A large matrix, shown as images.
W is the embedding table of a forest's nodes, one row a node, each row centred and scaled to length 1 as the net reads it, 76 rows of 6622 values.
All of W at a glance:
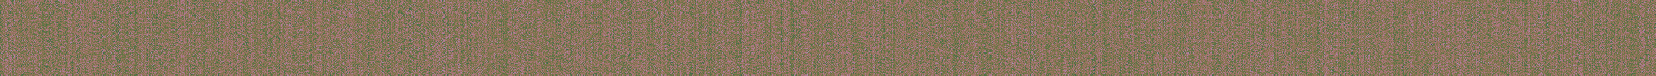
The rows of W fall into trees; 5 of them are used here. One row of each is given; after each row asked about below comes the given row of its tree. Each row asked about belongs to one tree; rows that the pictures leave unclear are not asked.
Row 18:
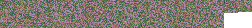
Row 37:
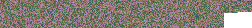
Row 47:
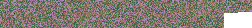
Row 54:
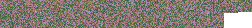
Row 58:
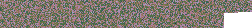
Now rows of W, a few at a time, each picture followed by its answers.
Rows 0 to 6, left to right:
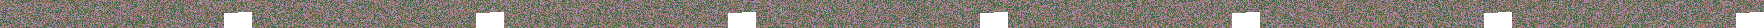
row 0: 47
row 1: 47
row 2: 58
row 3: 47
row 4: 54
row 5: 18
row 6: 37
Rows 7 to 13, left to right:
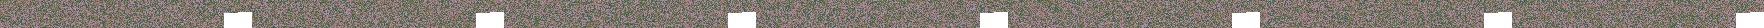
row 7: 54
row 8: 47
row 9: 58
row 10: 37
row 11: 18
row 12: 18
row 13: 18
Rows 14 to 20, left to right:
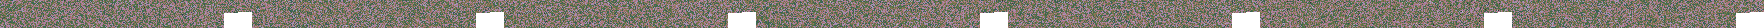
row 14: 54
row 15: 47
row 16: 54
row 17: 54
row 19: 37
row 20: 47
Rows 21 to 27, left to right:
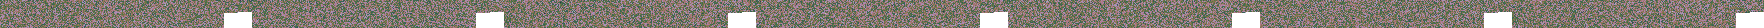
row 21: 37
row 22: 18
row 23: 54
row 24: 37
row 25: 37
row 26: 58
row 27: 54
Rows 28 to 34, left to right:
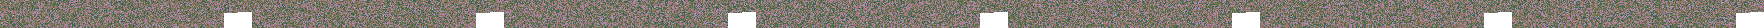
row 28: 37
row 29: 18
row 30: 18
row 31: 37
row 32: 54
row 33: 54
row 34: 18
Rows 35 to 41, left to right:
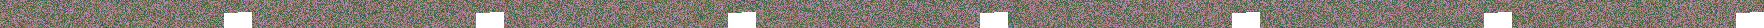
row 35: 37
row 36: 58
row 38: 18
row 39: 54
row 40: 47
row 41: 54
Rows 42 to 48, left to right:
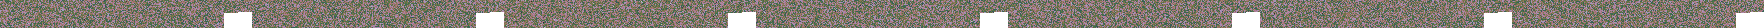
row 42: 18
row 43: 47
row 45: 54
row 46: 18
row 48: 18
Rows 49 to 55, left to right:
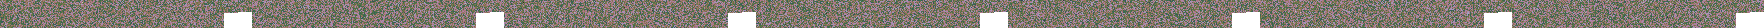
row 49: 54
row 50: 58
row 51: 37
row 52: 18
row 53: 18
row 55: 58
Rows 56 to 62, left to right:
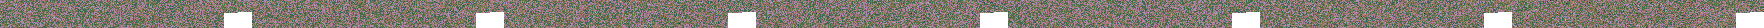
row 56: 47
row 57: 58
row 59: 37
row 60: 54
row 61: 47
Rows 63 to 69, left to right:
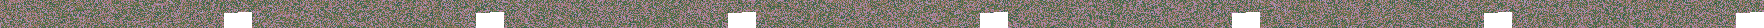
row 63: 37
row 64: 18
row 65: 47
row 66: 37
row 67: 54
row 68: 47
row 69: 58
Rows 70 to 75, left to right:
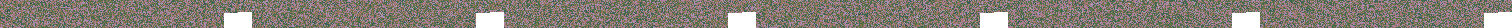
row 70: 54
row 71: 47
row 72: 58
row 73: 54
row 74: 18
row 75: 18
